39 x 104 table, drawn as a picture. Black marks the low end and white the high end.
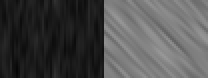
The table splits into one row of 2 panels. Panel 1,1: very low, streaked downward, faint in contrast. Panel 1,2: middling, slanting down to the right, faint in contrast.
